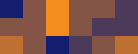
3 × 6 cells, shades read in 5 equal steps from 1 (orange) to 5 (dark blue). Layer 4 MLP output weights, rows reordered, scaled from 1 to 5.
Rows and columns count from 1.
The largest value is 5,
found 2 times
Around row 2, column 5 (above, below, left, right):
3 3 3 4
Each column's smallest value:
2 3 1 3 3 2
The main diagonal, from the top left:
5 3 5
